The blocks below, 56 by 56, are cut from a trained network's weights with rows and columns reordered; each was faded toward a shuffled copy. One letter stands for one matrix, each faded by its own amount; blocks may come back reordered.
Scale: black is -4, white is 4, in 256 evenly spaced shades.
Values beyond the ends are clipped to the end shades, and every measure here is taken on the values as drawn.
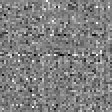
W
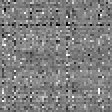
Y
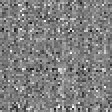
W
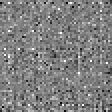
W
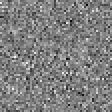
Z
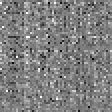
W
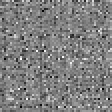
W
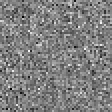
Z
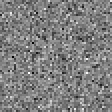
Z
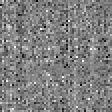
W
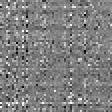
Y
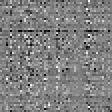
Y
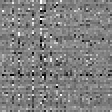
Y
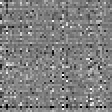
Y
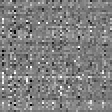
Y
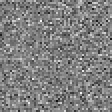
Z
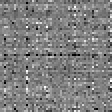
Y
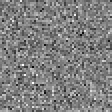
Z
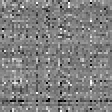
Y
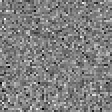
Z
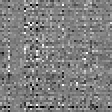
Y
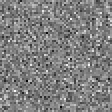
Z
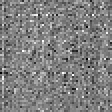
W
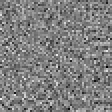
Z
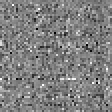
W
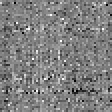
W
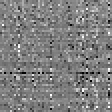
Y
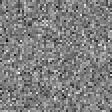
Z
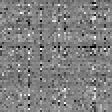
Y
